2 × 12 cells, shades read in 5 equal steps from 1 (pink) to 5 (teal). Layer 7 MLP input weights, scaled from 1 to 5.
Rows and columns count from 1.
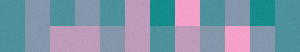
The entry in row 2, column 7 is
4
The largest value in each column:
4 3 4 3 4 2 5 2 4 3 5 4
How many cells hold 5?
2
